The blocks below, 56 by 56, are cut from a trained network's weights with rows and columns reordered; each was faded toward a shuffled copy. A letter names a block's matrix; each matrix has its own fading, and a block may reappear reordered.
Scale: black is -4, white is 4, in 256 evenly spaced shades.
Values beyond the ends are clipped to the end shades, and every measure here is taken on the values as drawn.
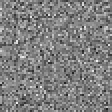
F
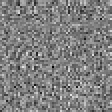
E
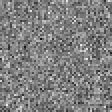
F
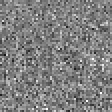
F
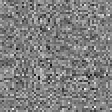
E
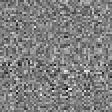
E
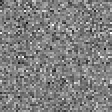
F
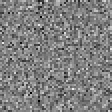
F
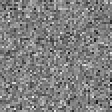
F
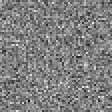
F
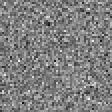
F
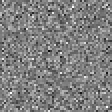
F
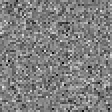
F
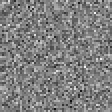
F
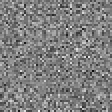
E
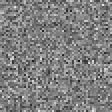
F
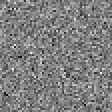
F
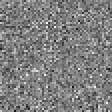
F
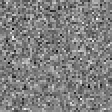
F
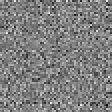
E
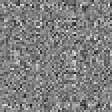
E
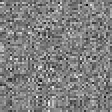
E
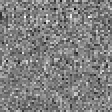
F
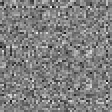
E
